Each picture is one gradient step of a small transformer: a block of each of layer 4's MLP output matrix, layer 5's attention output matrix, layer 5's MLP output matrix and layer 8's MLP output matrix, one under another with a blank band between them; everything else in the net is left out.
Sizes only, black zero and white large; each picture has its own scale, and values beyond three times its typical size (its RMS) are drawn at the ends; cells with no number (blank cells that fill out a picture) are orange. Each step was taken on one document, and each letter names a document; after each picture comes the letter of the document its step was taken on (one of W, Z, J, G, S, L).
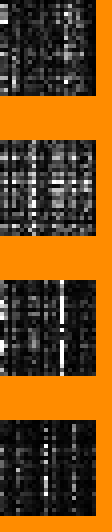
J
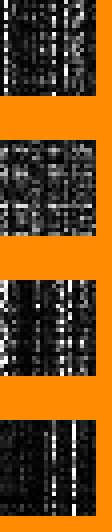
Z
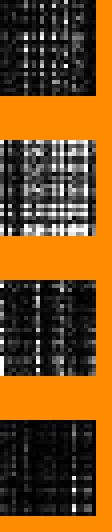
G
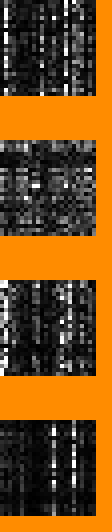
Z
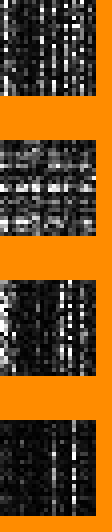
Z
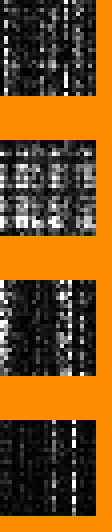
Z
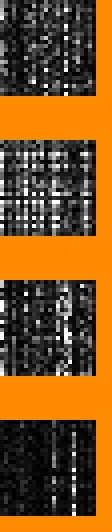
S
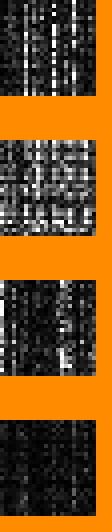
G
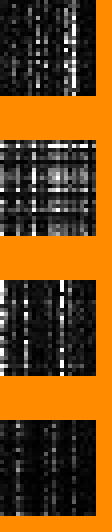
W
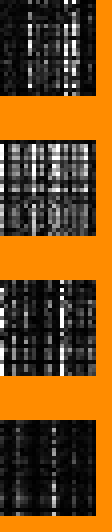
W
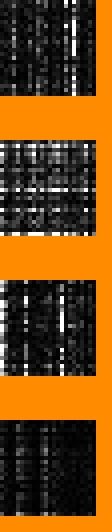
W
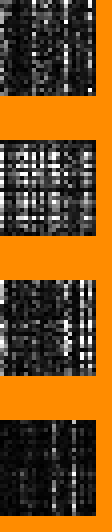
S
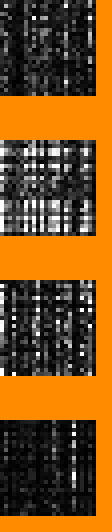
S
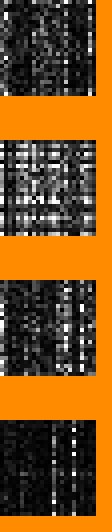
S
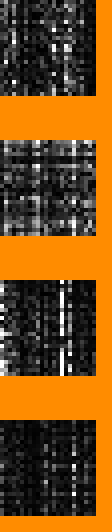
J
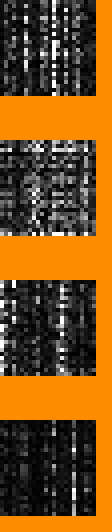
G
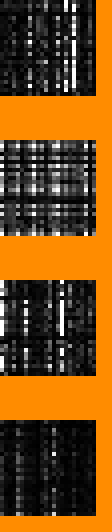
W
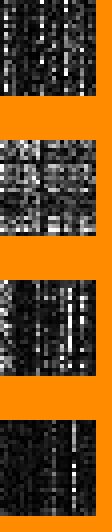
Z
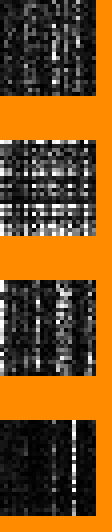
G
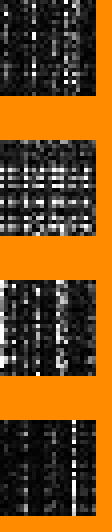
G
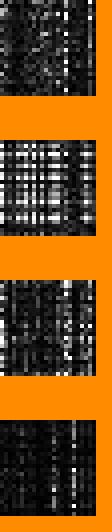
S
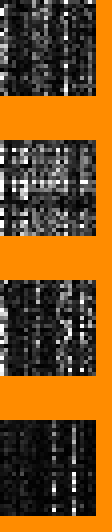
S
